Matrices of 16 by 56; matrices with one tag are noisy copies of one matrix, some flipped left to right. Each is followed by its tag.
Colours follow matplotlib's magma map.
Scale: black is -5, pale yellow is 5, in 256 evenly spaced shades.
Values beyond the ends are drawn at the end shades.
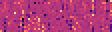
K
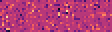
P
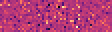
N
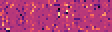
P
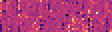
K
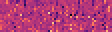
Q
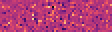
N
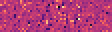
N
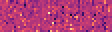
Q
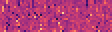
Q
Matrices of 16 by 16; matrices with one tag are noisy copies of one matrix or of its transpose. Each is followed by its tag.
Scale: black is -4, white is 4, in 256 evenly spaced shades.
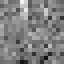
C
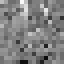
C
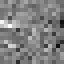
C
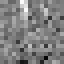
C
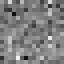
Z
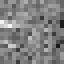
C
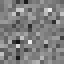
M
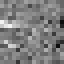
C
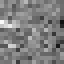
C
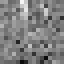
C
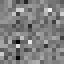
M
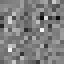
M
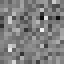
M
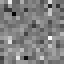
Z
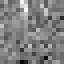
C
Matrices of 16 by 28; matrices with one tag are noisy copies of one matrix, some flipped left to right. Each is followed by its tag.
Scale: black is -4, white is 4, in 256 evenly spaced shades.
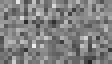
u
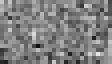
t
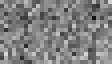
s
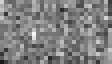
t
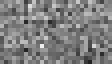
u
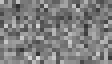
s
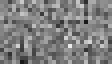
u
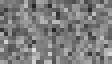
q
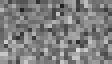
q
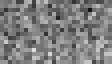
q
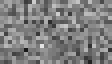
u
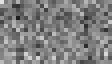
s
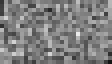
t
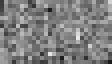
t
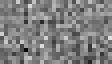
u
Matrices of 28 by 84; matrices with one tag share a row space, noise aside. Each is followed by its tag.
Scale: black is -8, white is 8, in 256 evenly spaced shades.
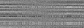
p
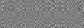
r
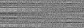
p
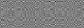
r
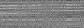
p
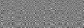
r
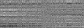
p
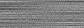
p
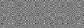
r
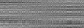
p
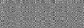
r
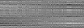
p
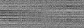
p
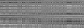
p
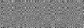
r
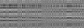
p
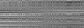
p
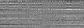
p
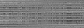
p
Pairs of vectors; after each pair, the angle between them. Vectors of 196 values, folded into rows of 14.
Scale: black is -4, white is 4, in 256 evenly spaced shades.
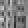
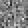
partly opposed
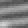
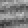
nearly opposite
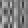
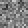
orthogonal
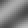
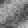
nearly parallel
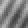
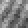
nearly parallel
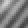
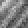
nearly parallel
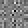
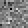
orthogonal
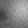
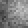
nearly parallel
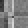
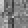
nearly opposite
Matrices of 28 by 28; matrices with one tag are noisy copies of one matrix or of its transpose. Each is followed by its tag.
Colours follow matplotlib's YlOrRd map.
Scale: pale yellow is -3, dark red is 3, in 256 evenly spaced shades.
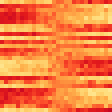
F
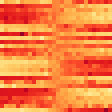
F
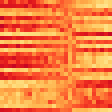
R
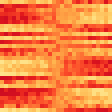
F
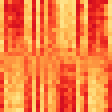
F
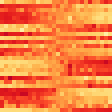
F
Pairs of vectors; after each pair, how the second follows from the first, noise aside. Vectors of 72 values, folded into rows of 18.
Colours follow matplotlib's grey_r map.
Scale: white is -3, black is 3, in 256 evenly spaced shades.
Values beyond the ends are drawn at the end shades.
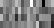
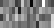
negated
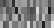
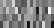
negated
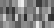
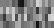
negated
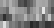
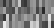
sign-scrambled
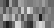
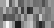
negated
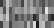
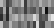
negated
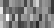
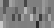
partly zeroed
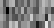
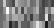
negated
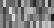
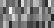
sign-scrambled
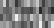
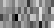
sign-scrambled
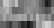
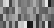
sign-scrambled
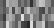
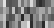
negated
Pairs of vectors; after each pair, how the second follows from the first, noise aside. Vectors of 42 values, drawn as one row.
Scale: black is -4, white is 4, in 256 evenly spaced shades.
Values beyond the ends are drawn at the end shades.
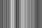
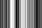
scaled up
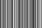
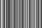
reversed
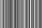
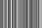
reversed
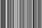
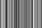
negated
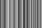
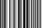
scaled up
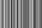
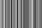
copied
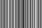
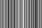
negated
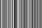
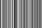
copied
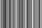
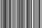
copied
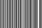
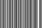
copied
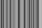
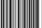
scaled up
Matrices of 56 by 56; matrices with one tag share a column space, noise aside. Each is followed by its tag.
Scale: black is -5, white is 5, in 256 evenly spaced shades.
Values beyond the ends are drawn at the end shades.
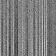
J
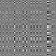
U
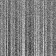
J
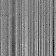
J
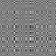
U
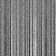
J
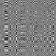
U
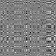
U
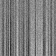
J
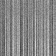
J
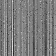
J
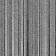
J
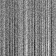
J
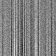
J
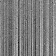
J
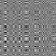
U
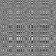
U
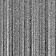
J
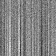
J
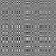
U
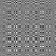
U
